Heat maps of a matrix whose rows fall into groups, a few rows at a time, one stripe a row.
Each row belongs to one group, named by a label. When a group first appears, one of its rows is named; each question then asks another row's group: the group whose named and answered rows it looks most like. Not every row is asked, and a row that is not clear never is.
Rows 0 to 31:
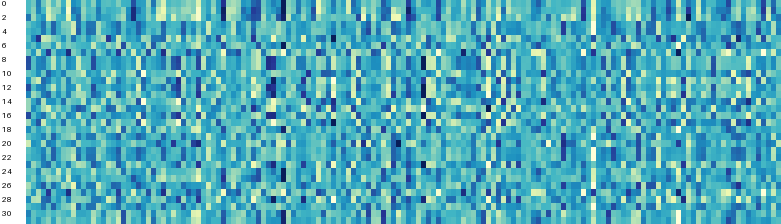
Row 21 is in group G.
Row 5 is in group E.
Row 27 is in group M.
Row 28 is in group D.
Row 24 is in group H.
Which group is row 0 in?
H
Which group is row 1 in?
H
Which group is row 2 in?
H
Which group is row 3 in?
G
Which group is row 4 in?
G
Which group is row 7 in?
M
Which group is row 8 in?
D
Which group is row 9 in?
D
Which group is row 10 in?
E
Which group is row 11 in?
D
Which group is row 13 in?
D
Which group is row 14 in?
E
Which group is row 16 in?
D
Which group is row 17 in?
E
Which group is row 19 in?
G
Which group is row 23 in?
D
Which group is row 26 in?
G
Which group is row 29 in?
G
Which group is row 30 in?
H
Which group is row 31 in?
H
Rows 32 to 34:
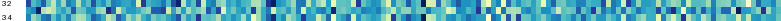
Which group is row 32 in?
D
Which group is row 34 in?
D
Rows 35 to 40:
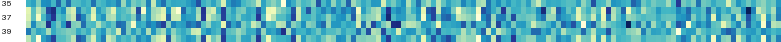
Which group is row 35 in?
M
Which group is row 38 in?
M
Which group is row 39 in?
H
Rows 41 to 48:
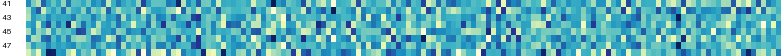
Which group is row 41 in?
D
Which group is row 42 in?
E
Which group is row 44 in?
M
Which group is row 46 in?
D
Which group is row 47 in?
M
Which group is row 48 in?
E
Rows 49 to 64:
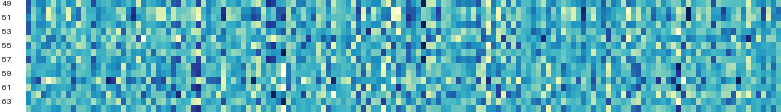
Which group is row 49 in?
D
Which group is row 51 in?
H
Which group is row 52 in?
D
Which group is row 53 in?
H
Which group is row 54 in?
E
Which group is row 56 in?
H
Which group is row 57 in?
D
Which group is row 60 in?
E
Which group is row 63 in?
H
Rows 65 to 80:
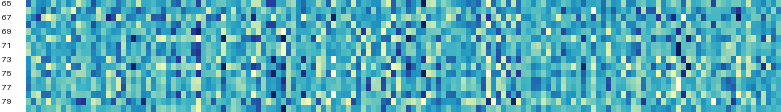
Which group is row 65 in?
D
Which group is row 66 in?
G
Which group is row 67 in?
E
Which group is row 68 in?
D
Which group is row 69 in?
M
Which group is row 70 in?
H
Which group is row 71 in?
M
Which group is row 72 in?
M
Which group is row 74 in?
H
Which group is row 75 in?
D
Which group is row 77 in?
H
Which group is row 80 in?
H
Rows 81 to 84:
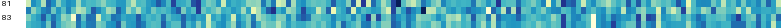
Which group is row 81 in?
M
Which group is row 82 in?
D
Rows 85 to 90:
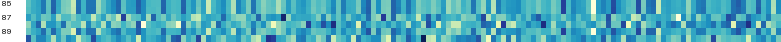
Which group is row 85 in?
G
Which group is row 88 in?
E
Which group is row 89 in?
G
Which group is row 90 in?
D
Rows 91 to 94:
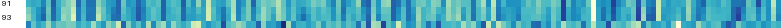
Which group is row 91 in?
G
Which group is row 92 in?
G
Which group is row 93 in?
G
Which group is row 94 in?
H
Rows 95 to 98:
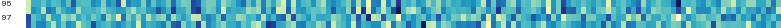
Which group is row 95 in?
M
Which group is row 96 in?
M
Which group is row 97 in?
H
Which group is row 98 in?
D
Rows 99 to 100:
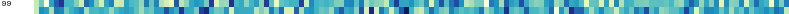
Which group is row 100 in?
M
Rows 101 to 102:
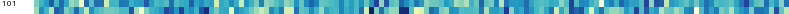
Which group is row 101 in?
G
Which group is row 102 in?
M
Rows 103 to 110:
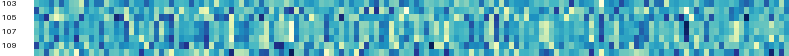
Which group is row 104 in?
H
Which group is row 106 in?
M
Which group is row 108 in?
M
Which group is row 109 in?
D
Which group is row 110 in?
H
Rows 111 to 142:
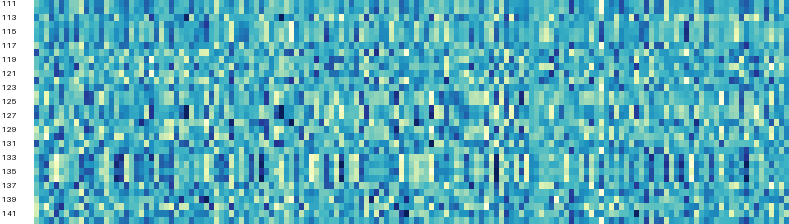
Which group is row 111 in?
G
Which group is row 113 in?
D
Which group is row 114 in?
M
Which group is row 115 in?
M
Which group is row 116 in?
M
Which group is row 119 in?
E
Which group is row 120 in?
M
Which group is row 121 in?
E
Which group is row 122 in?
H
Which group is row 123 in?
G
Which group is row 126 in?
D
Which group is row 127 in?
D
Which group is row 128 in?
H
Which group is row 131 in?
D
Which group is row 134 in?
E
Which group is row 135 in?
E
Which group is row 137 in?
M
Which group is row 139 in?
M
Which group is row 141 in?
M
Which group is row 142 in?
G
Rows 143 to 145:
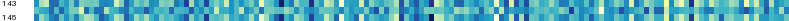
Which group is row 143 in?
D
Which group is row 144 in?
G
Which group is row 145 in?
D
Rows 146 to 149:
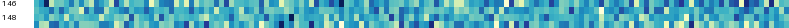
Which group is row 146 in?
E
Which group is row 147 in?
G
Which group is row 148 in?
H
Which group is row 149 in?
D
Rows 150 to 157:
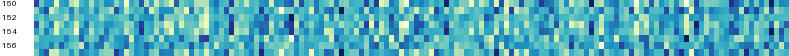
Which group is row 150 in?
H
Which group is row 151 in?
E
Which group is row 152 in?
H
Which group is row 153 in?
H
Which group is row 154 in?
H
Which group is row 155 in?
M
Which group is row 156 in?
G
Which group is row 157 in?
E
